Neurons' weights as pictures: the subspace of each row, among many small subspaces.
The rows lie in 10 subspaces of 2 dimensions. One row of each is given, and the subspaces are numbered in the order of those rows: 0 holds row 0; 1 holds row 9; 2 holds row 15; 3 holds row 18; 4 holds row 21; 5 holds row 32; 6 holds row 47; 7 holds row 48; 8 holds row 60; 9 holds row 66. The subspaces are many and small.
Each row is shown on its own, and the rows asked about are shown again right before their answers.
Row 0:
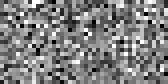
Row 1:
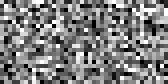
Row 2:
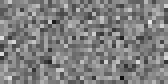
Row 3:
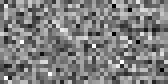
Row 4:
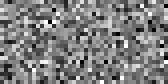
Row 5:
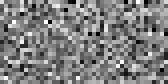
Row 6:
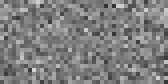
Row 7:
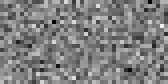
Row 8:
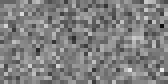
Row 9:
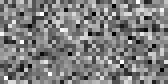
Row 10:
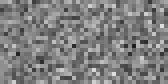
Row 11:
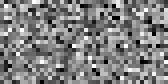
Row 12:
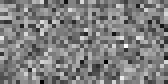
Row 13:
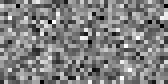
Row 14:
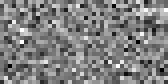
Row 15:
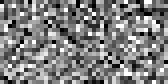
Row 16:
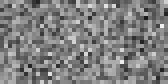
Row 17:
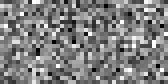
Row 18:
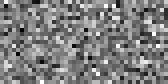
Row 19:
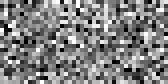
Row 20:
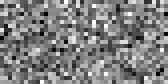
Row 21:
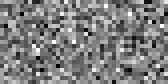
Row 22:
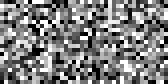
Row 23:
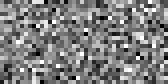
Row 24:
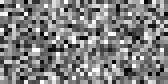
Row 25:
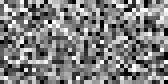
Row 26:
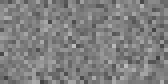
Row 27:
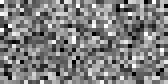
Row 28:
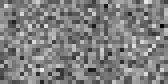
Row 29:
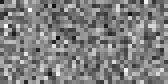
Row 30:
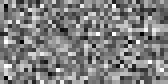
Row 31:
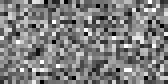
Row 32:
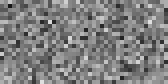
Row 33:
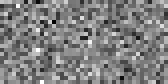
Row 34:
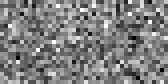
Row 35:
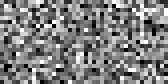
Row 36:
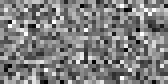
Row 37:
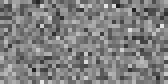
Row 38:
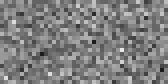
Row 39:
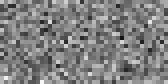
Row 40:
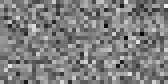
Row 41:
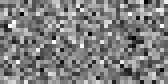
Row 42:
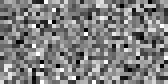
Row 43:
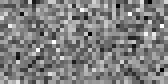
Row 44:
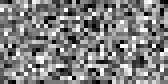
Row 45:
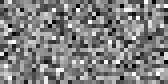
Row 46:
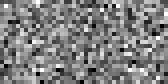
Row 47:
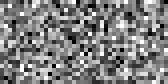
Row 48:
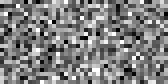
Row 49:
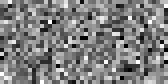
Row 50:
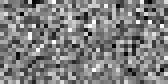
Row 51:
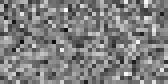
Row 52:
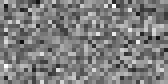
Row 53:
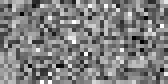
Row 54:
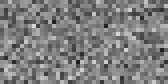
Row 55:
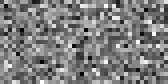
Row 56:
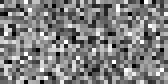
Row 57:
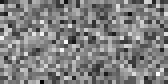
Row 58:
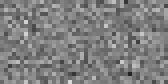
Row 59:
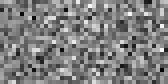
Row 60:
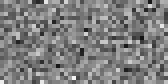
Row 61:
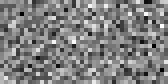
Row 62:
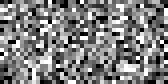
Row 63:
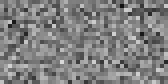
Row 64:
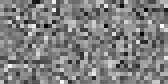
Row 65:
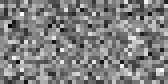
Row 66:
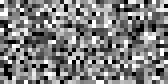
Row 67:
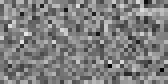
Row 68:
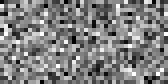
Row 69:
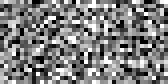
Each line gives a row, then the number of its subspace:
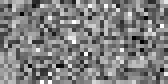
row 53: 6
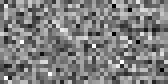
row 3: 1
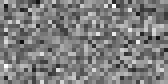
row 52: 1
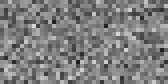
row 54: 8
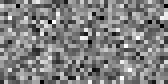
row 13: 7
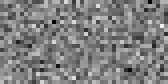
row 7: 8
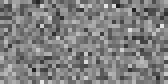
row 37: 6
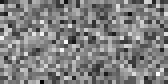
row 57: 9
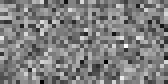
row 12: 9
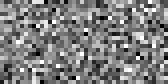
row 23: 8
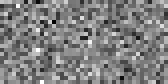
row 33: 7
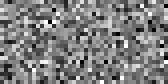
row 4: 9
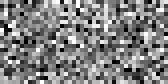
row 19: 8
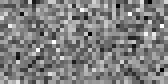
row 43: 0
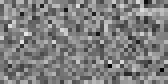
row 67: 2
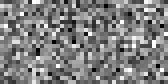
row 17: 4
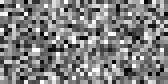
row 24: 7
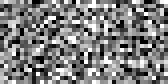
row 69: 2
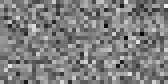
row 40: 0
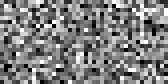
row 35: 2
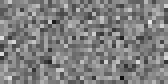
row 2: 5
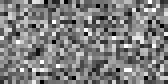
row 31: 8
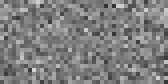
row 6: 6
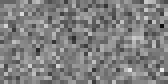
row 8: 4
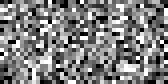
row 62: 5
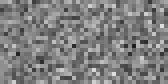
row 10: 3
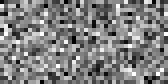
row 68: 9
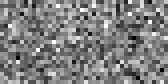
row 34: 0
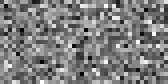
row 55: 3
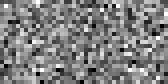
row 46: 1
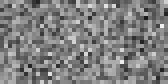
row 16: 6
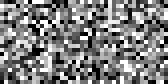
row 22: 7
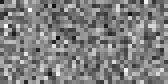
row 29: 7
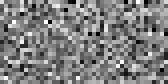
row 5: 6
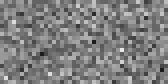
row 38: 1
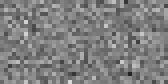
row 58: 0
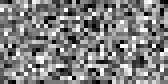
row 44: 3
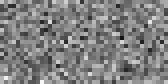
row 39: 5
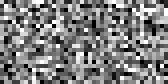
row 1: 2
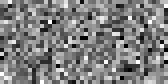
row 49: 5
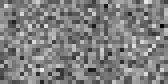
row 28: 1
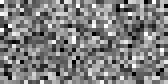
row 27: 9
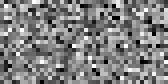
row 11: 3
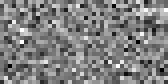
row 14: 2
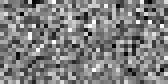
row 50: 0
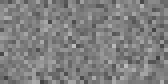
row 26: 5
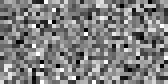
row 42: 8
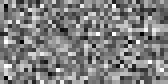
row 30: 1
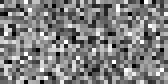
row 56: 7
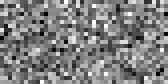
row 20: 9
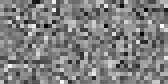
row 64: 0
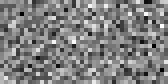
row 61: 2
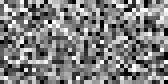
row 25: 6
